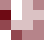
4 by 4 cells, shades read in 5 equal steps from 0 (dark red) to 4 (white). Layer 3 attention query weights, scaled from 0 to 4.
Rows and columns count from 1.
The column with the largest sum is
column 2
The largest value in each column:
4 4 3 3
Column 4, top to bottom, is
2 3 2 2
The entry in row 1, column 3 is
3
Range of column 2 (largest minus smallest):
3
